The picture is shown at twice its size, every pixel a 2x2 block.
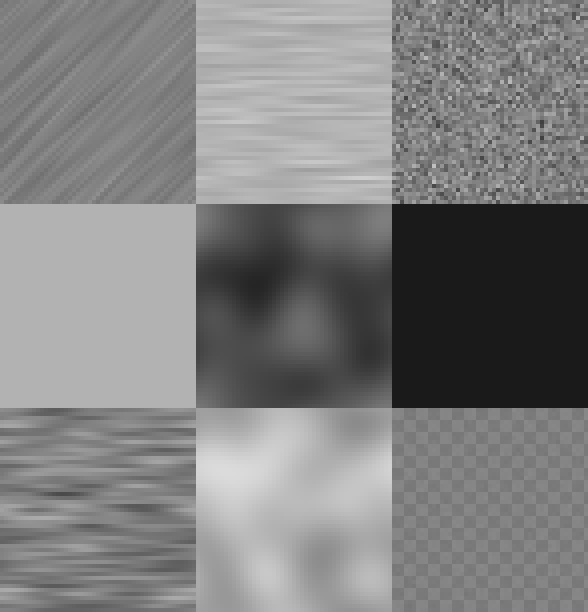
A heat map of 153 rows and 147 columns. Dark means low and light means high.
The table splits into 3 rows of 3 panels. Panel 1,1: middling, slanting up to the right, faint in contrast. Panel 1,2: high, streaked across, faint in contrast. Panel 1,3: middling, fine-grained. Panel 2,1: high, flat. Panel 2,2: low, smooth. Panel 2,3: very low, flat. Panel 3,1: middling, streaked across. Panel 3,2: high, smooth. Panel 3,3: middling, checkered, faint in contrast.
